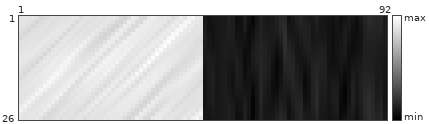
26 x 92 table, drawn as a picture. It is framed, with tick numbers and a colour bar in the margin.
It is made of 1 by 2 panels. Panel 1,1: very high, slanting up to the right, faint in contrast. Panel 1,2: very low, streaked downward, faint in contrast.
